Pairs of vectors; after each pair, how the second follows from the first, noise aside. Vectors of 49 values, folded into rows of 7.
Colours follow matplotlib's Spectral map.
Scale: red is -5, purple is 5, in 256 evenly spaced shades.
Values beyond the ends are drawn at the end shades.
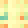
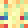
scaled up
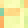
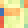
scaled up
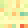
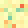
shuffled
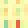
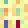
scaled up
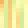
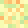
shuffled
